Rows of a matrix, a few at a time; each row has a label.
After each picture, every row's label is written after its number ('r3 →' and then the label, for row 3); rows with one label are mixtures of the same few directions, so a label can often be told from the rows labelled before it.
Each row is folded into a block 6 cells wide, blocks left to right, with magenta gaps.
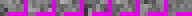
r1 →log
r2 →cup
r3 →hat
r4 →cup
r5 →hat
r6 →hat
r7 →cup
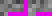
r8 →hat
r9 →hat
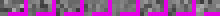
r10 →cup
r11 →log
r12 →cup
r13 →cup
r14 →cup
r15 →hat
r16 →log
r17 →hat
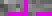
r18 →hat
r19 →hat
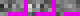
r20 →cup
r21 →cup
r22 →log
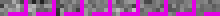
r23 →log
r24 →hat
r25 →cup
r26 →cup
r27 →cup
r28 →hat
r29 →cup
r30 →log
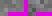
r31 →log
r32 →log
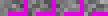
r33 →log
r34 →hat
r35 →log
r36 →hat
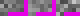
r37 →cup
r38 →cup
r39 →hat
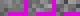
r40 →log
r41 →log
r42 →hat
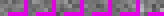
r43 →hat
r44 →hat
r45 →log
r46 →log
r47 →log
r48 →cup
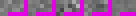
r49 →hat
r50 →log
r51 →log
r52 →log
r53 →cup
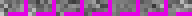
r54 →cup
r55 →log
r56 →hat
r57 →log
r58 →cup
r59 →log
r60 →log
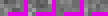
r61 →hat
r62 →log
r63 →hat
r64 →cup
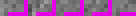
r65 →cup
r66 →cup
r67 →hat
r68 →hat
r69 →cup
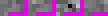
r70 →hat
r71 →hat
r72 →log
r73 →log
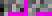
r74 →cup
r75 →hat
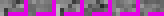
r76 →cup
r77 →hat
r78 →cup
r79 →log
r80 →cup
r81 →hat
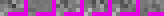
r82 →log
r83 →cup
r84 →cup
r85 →log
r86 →log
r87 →log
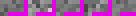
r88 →log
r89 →cup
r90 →hat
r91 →cup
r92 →hat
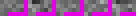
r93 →cup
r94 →hat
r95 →hat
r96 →hat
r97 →hat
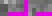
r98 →hat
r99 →cup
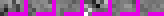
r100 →log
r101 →log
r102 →cup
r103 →log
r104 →log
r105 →cup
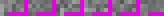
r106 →cup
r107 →cup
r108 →cup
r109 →cup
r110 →hat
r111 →hat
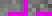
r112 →log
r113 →log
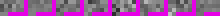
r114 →cup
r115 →log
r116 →hat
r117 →hat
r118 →log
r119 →hat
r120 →log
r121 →hat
